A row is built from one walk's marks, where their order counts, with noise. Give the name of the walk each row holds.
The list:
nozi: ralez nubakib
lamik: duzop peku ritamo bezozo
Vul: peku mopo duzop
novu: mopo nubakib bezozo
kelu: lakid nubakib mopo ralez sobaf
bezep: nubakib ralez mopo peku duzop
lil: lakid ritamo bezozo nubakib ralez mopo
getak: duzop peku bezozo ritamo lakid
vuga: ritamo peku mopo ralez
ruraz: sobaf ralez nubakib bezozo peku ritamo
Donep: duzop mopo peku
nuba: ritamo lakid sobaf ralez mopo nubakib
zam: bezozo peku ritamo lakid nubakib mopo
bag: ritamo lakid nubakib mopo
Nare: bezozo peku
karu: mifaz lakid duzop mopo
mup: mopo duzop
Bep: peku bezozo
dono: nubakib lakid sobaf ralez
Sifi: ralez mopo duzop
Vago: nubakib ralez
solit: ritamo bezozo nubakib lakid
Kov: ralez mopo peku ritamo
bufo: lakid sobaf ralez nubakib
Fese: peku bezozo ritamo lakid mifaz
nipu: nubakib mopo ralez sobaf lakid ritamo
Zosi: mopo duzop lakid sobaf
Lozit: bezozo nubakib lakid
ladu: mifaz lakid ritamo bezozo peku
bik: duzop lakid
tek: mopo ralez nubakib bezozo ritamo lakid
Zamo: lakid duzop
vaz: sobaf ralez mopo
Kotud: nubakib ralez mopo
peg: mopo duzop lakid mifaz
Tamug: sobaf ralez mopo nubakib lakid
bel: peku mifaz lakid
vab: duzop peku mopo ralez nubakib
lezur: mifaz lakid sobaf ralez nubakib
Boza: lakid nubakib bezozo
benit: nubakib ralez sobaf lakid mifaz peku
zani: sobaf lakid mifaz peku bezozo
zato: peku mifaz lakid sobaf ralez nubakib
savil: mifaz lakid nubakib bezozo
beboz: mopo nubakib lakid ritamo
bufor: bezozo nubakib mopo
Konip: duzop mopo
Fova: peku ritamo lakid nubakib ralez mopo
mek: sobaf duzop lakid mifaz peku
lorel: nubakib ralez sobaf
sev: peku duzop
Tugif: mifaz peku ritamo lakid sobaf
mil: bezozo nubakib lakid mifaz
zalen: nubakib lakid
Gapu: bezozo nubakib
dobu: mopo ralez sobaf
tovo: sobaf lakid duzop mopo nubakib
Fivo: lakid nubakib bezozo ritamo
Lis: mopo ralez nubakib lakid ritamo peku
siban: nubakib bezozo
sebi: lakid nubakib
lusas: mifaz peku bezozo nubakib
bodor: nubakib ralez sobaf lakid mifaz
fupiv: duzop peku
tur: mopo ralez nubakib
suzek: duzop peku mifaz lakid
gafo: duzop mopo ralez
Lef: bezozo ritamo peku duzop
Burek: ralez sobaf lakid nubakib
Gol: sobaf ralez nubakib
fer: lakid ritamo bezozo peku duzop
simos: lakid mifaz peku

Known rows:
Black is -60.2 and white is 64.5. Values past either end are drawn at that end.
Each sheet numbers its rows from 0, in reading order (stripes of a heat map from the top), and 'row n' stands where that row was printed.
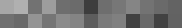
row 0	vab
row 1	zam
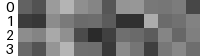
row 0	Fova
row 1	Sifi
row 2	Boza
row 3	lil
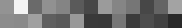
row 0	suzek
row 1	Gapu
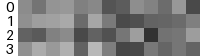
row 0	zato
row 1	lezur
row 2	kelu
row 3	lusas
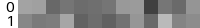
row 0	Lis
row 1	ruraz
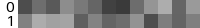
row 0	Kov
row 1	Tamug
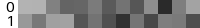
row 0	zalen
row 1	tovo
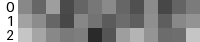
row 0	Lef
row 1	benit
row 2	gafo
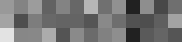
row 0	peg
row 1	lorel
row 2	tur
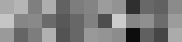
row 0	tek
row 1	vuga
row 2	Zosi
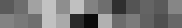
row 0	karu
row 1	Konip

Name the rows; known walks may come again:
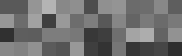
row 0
Fova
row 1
bodor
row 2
Kov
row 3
Gapu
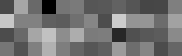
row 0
Nare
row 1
vuga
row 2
karu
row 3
bag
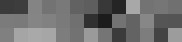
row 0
Sifi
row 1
Burek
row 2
savil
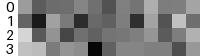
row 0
nipu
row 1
Zamo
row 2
dono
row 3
lamik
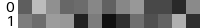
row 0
Lozit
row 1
sebi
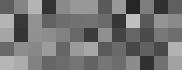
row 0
mil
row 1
bezep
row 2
Kotud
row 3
Tugif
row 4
zalen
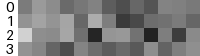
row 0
mek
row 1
lusas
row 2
novu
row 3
benit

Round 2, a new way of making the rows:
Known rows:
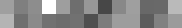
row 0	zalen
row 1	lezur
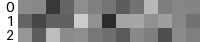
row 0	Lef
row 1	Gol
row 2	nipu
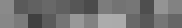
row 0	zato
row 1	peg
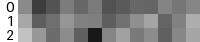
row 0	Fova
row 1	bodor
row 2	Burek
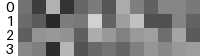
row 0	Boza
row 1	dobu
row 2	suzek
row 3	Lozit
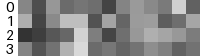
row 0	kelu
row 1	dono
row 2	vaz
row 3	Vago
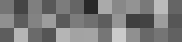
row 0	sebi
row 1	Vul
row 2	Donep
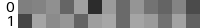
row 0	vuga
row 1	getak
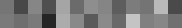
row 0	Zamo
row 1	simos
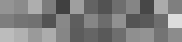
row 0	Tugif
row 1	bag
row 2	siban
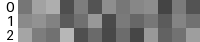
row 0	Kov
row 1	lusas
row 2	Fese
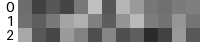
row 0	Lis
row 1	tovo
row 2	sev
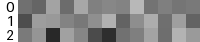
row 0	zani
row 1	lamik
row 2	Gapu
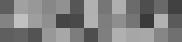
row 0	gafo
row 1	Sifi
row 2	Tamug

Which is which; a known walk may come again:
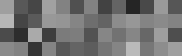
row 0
sev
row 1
benit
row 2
Fivo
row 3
mil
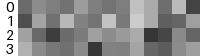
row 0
vab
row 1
bik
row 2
Zosi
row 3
nuba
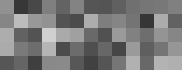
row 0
Fova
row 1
Sifi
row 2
lorel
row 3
Fese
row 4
bufor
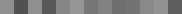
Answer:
fer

